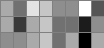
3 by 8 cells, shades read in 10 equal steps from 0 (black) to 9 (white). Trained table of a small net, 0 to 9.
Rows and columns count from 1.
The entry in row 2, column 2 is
2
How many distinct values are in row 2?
6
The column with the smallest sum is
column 7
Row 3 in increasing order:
0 4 5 5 6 6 6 7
